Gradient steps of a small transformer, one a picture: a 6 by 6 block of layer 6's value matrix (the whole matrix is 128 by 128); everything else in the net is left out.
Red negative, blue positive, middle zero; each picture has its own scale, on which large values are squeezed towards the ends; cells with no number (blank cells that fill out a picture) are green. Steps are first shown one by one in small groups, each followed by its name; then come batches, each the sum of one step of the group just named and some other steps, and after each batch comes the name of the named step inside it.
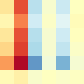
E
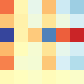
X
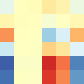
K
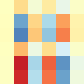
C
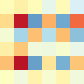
E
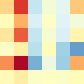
E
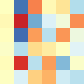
C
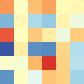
K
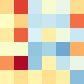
E
